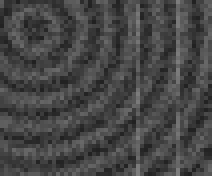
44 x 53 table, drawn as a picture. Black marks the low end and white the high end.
Slope: none. Odd lines: columns 35 and 45. Rings: centred on the top left. Average level on the scale: 30%. Mirror symmetry: none.
